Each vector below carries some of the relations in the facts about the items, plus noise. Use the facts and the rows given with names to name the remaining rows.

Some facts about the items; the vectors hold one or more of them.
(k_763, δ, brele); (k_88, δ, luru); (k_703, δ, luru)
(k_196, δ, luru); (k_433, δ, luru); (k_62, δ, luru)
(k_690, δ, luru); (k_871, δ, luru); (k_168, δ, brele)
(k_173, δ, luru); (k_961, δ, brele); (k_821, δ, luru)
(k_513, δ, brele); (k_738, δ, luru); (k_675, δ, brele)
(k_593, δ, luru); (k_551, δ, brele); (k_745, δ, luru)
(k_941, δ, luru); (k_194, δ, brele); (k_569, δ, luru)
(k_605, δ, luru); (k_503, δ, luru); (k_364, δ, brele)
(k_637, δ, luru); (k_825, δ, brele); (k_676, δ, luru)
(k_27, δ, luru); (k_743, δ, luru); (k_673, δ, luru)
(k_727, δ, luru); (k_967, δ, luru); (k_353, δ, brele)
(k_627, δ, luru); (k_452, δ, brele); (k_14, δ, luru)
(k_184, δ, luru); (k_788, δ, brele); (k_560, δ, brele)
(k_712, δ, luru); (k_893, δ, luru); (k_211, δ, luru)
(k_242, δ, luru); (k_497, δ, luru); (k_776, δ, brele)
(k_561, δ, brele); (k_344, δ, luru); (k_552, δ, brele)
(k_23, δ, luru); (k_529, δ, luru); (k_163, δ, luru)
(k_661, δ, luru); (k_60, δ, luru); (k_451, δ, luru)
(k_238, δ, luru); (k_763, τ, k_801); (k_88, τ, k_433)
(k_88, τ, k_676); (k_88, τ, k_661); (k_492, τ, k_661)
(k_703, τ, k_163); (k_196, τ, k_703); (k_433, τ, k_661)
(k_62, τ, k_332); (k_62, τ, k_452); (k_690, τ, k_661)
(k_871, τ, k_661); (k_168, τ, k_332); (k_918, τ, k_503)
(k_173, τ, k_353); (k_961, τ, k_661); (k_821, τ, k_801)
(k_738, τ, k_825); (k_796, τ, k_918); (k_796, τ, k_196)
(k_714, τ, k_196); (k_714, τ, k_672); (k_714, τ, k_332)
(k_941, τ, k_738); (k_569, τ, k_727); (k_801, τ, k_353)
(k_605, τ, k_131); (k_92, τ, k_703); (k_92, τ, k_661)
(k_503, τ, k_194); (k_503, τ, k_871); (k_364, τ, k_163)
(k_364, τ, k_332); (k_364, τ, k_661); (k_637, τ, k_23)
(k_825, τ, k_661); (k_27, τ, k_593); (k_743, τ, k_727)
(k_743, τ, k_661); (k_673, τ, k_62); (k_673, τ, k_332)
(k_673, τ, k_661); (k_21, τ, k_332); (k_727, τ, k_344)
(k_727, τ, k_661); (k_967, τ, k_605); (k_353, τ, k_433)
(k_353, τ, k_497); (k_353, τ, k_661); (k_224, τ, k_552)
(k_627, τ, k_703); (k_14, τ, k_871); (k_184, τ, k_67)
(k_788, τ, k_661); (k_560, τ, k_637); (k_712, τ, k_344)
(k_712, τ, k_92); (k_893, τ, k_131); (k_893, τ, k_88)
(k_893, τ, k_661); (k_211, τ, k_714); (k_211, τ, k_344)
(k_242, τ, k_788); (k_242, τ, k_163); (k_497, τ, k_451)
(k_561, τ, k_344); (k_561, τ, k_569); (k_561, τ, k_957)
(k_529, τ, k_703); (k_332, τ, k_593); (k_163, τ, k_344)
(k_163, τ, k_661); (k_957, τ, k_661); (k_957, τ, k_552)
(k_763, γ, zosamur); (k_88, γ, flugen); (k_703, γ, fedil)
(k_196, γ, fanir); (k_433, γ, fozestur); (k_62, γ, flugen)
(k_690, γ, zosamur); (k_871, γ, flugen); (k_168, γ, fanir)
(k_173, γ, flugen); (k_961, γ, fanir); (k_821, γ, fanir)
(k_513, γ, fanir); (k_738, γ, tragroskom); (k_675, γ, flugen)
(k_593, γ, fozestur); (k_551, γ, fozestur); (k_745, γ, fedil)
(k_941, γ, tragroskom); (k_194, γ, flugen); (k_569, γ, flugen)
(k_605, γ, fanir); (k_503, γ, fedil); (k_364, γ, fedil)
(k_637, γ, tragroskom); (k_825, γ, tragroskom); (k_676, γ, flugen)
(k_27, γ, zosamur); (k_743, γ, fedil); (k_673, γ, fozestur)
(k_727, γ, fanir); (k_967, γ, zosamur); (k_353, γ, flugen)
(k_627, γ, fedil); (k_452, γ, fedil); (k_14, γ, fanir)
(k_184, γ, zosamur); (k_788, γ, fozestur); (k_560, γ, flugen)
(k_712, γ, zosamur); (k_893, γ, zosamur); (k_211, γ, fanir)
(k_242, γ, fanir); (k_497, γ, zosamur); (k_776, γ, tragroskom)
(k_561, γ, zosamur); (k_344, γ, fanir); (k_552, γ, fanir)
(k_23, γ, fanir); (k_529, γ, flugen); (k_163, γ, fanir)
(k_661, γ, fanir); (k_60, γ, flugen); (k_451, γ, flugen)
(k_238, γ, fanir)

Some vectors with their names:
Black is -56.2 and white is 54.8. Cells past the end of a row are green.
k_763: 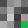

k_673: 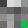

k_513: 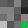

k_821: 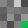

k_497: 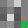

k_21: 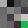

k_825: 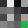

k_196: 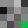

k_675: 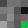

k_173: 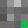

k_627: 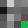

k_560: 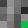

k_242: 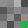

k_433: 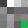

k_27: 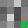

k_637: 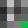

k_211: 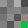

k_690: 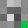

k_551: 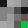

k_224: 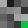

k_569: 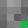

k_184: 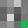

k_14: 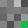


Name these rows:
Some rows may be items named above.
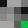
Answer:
k_551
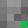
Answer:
k_569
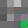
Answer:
k_173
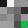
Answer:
k_788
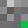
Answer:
k_871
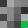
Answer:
k_353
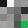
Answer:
k_788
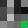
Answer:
k_776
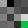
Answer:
k_332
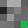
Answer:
k_529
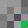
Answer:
k_727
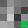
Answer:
k_561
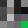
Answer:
k_776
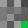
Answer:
k_344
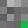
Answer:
k_88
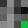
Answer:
k_452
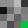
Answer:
k_196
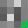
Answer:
k_497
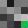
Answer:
k_801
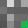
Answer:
k_743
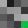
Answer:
k_918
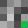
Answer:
k_763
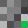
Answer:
k_961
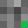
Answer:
k_62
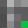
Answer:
k_503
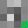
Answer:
k_893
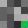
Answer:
k_92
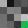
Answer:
k_714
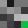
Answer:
k_801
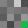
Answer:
k_821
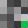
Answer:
k_492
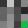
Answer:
k_364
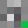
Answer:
k_893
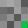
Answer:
k_163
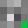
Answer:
k_712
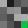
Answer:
k_796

